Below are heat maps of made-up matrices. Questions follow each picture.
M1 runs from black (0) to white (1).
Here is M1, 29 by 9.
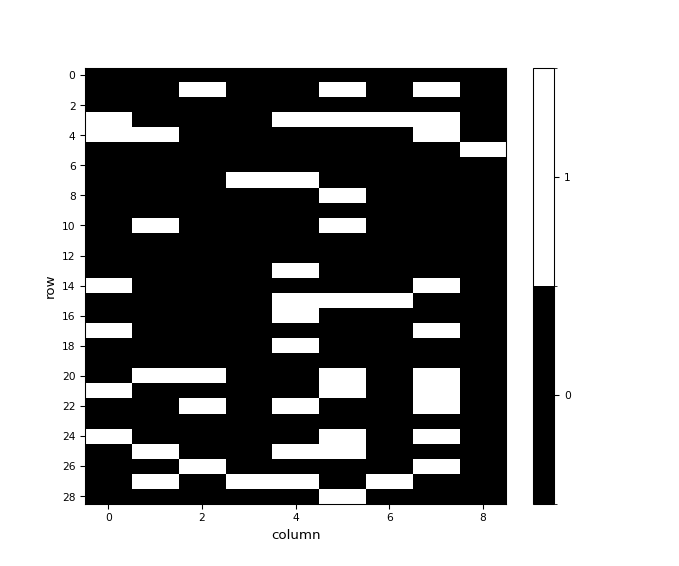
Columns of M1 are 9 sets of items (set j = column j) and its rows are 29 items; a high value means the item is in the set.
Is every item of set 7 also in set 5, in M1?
no
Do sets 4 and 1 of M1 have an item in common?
yes
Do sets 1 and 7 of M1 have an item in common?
yes
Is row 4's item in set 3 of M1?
no
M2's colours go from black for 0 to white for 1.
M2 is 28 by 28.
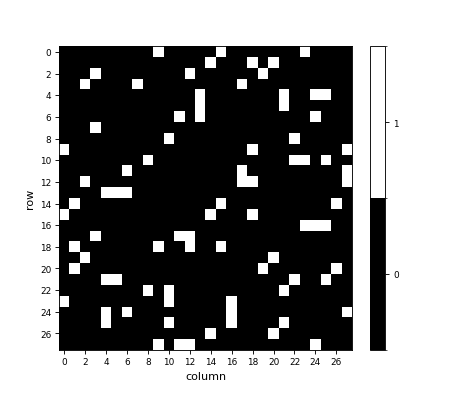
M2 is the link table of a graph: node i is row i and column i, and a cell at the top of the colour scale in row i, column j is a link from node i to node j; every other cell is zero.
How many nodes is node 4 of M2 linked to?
4
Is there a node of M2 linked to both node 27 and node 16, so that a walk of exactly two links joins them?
yes
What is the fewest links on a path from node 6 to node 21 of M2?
3
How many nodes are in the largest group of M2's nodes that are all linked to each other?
3
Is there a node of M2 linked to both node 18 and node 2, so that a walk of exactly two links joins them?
yes
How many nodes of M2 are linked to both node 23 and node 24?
1
